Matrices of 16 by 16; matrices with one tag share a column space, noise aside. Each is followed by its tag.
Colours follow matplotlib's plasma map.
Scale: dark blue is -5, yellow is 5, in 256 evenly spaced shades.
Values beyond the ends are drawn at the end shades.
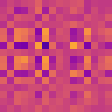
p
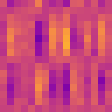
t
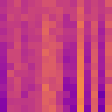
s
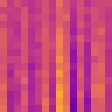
s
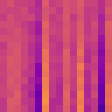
s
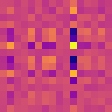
p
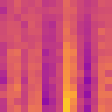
s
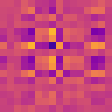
p
